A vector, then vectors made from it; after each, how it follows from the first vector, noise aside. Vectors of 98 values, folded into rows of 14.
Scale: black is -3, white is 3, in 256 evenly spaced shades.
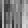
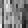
negated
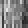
negated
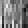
negated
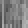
shrunk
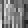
negated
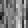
wrapped around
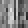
wrapped around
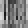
wrapped around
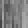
shrunk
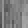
shrunk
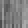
shrunk
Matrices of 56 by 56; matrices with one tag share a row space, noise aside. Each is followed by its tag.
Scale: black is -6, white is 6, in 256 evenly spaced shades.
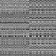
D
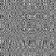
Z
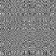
Z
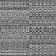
D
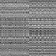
D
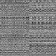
D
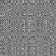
Z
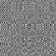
Z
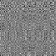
Z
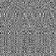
Z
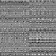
D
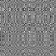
Z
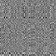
Z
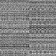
D
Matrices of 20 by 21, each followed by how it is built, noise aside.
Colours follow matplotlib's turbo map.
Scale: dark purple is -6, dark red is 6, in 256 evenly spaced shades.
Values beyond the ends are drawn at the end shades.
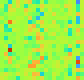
uneven columns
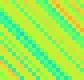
Toeplitz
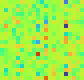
uneven columns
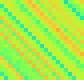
Toeplitz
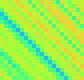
Toeplitz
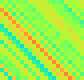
Toeplitz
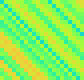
Toeplitz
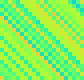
Toeplitz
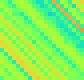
Toeplitz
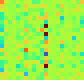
uneven columns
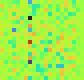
uneven columns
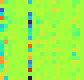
uneven columns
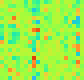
uneven columns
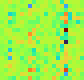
uneven columns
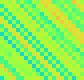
Toeplitz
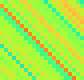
Toeplitz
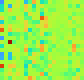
uneven columns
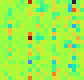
uneven columns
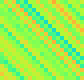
Toeplitz
